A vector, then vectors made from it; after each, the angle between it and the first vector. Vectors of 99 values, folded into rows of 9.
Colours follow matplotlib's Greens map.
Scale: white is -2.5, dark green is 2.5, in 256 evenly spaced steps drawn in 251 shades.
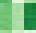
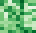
partly opposed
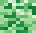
orthogonal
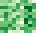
partly aligned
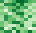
partly opposed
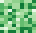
orthogonal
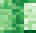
nearly opposite
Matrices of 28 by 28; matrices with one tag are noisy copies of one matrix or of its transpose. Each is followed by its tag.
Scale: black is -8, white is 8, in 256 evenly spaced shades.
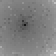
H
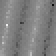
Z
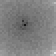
H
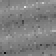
Z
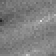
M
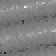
Z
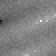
M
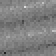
Z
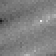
M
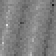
Z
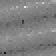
Z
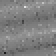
Z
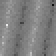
Z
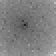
H
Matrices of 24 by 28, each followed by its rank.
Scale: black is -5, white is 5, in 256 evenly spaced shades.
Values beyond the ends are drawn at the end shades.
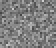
full rank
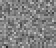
full rank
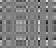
one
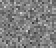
full rank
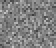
full rank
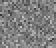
full rank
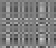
one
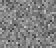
full rank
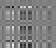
one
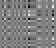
one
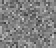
full rank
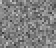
full rank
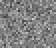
full rank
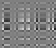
one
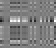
one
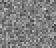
full rank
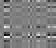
one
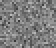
full rank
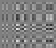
one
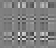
one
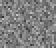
full rank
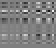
one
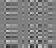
one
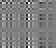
one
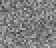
full rank
